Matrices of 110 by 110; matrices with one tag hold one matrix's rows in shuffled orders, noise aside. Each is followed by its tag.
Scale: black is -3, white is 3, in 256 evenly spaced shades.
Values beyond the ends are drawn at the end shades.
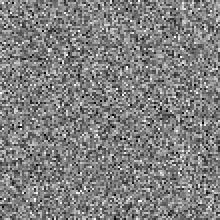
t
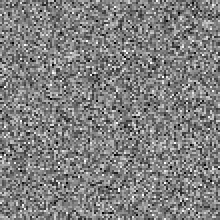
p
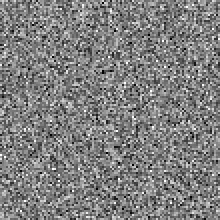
p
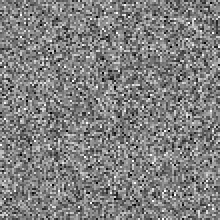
p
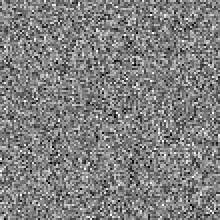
p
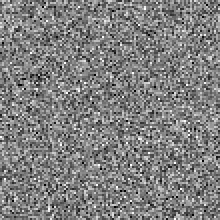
t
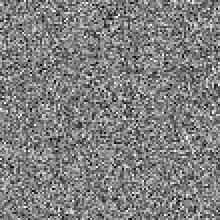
p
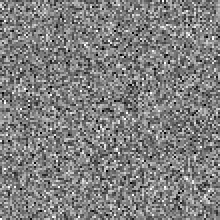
p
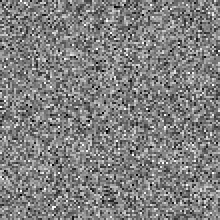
p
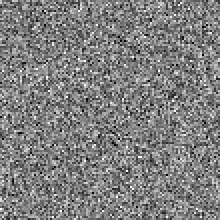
t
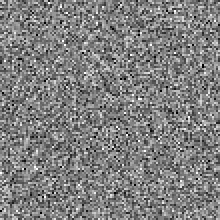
t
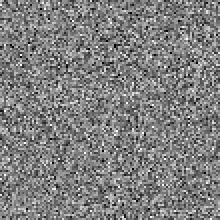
p
